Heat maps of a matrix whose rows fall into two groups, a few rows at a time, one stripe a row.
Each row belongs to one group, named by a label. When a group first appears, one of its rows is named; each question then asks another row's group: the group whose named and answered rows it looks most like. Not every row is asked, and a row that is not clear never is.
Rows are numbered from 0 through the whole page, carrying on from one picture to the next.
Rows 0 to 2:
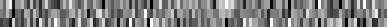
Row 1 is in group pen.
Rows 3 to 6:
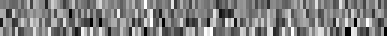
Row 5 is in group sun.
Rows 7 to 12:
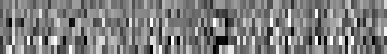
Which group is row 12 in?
pen
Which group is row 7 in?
sun
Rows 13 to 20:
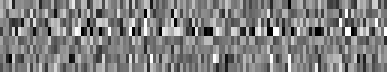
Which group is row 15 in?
pen
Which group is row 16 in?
sun
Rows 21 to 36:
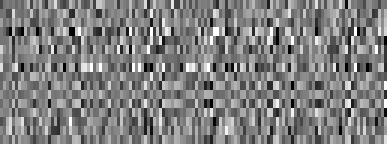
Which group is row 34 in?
pen
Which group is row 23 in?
sun
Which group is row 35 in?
pen
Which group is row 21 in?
pen
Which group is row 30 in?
sun
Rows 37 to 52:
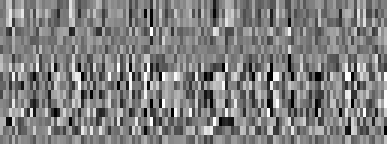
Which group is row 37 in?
pen
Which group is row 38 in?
pen
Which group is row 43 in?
pen
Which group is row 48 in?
sun
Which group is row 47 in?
sun
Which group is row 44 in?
pen
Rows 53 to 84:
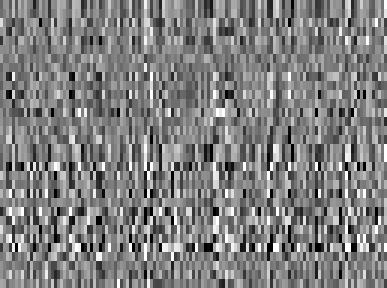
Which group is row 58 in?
sun
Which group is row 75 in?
sun
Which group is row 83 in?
pen
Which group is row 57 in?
sun
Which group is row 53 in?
sun
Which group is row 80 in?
sun
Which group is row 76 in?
pen
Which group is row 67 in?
pen
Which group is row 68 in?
pen
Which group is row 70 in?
sun
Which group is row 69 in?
sun
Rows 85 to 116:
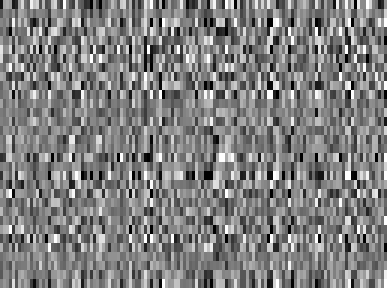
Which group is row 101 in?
pen
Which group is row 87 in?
sun
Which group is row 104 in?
sun
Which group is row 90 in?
pen
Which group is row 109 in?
sun
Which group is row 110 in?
pen
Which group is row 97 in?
pen
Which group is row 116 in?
sun
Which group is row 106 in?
pen
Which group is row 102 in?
pen
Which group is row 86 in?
sun
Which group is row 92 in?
pen
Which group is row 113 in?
pen
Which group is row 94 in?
sun
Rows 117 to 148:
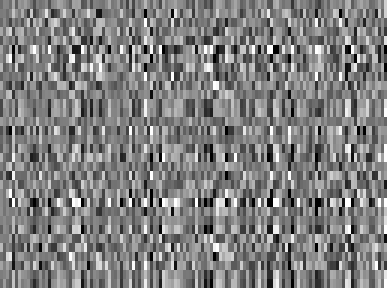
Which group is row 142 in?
sun
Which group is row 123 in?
pen
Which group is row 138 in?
pen
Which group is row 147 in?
sun
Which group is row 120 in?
pen
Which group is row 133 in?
sun
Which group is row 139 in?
sun
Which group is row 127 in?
pen
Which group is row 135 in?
pen
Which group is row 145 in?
pen
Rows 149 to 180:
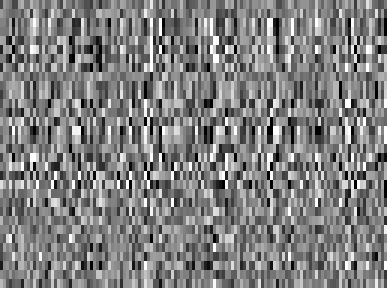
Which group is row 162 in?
pen
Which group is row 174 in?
sun
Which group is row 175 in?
pen
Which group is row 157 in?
sun
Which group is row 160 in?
sun
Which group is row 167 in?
pen
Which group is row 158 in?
pen
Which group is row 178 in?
sun
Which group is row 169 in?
pen
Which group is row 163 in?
sun
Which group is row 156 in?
sun
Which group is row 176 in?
sun
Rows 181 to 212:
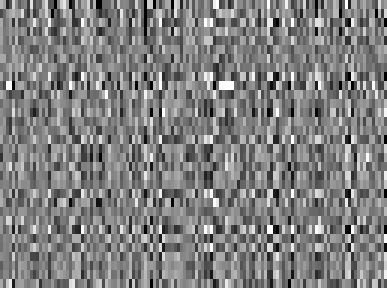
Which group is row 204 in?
sun
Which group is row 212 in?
pen
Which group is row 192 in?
sun
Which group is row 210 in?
sun
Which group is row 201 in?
sun
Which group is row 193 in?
sun
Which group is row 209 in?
sun
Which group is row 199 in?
pen
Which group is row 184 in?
pen
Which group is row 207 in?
sun
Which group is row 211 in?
sun
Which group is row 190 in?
pen
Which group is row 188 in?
pen
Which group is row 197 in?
sun
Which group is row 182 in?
pen
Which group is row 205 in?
pen
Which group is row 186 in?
sun
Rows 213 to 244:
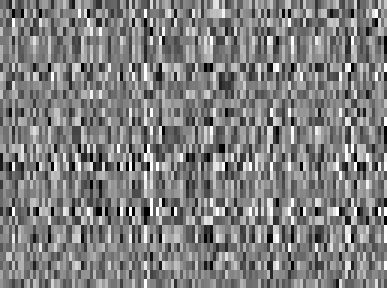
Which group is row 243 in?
pen
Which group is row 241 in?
pen
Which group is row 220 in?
sun
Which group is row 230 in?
sun
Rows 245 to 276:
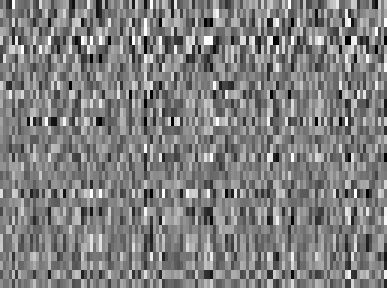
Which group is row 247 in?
sun
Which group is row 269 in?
sun
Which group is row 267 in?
pen
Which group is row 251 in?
sun
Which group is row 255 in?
pen
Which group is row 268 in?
sun
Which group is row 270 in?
pen
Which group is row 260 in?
sun
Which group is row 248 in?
pen
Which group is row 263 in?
pen
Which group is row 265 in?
sun
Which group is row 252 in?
sun
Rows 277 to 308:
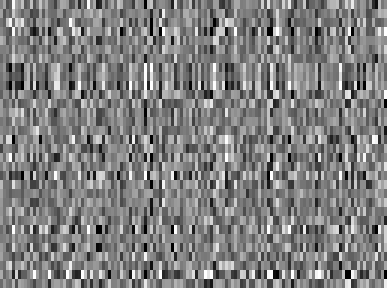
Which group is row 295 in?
sun
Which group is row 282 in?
sun
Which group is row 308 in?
sun
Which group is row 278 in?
sun
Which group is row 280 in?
sun
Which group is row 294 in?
pen
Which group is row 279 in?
pen
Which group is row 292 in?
pen
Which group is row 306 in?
pen
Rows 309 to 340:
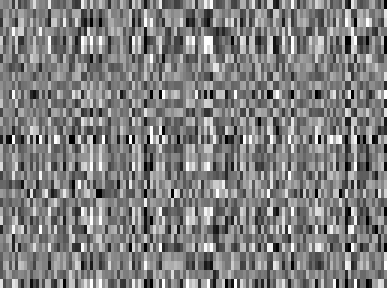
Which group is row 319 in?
sun
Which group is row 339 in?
pen
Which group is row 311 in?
sun
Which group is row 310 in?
sun
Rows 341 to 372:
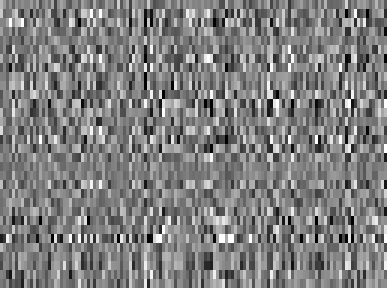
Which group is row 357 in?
sun
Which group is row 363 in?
pen
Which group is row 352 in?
sun
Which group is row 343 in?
pen
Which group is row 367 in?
pen
